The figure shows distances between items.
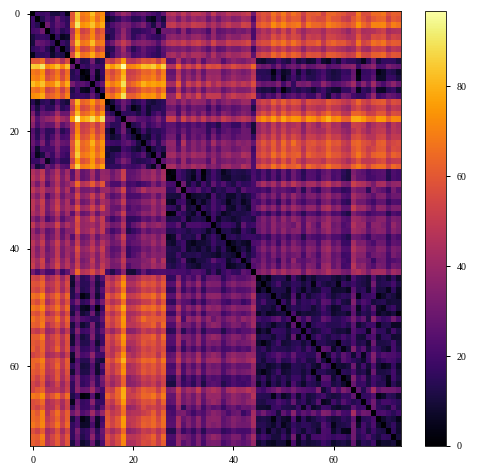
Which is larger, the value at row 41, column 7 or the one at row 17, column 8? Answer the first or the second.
the second
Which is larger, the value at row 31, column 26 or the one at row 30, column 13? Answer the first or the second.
the first
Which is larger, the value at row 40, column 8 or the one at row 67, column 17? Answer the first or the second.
the second
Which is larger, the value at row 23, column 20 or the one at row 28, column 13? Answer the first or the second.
the second
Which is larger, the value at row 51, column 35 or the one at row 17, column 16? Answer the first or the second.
the first
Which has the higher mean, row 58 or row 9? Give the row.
9
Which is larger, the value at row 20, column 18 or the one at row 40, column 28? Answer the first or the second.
the first
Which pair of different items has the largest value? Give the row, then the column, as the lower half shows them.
18, 9
